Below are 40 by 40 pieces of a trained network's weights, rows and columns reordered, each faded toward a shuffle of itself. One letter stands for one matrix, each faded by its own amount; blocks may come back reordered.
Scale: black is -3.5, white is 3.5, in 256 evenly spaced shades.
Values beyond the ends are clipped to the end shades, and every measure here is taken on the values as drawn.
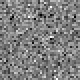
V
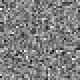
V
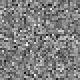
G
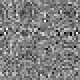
G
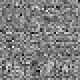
G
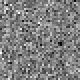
V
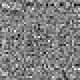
G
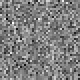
V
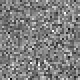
V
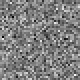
V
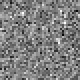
V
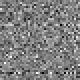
G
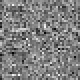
G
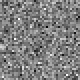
V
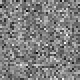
V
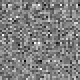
G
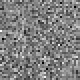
V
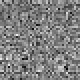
G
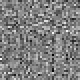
G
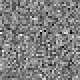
V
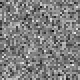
V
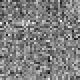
G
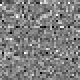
G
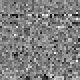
G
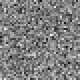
V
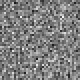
V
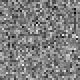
V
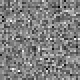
V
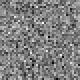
V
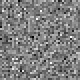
V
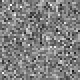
V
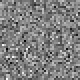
V
